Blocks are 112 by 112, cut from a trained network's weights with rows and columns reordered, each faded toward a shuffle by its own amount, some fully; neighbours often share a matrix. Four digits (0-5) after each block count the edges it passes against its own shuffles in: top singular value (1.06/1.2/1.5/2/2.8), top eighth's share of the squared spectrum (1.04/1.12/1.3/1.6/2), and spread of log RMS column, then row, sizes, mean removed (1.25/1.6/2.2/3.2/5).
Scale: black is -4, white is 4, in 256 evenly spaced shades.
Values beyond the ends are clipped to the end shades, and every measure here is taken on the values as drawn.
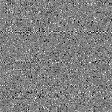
4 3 0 3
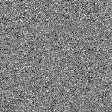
3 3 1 2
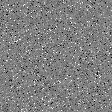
0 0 0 0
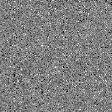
3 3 2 2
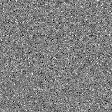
3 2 0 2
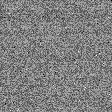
1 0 0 0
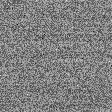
2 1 0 0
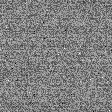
2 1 0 0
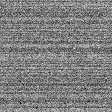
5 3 0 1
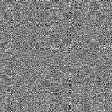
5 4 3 2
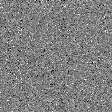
2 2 1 0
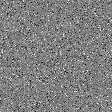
1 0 0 0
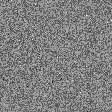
0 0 0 0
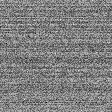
4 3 0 1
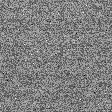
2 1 0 0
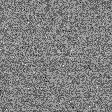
1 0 0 0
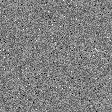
1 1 0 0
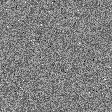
0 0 0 0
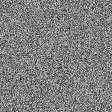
2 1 0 0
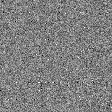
3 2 0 1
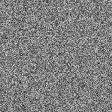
3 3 0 0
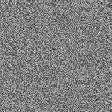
4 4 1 1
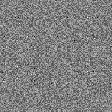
4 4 1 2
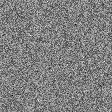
0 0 0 0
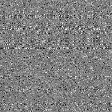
4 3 1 3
